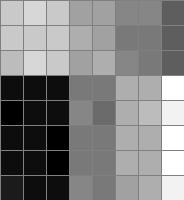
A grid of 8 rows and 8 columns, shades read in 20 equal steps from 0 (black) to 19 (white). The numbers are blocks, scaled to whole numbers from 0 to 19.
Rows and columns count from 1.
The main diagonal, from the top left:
15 15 15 9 8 13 13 18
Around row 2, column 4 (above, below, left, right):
12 12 15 12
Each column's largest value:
15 16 15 13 13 13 14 19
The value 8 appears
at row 5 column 5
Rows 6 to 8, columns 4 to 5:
9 9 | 9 9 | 10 9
